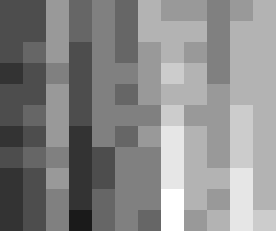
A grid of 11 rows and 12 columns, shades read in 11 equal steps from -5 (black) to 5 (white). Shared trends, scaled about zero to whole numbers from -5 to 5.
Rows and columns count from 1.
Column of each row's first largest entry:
7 7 8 8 8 8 8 8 8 8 8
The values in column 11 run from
1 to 4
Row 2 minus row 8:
0 -1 1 2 2 -1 2 -2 0 -1 -1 0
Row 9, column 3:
1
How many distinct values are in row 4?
6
